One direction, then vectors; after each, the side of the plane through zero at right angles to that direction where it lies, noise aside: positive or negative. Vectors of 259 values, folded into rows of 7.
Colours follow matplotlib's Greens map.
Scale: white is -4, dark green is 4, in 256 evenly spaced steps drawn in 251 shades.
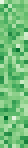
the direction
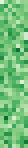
positive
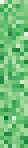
positive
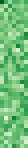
negative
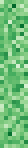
positive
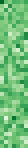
negative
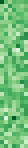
negative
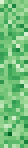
positive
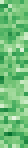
positive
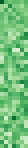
negative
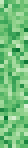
positive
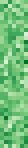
positive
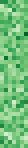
negative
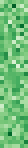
positive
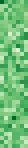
negative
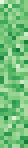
positive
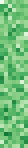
positive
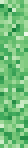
positive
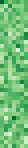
negative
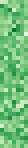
positive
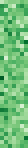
positive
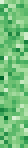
positive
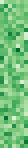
positive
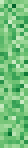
positive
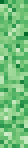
negative
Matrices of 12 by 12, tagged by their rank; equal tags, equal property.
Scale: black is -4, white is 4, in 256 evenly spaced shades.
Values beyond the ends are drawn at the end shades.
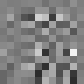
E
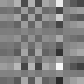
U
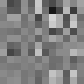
E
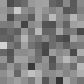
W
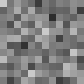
W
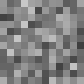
W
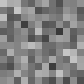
W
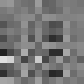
E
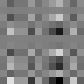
U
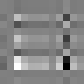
U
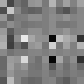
E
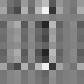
U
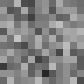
W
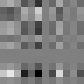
U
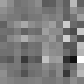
E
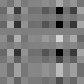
U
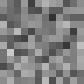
W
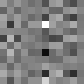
E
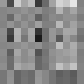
E
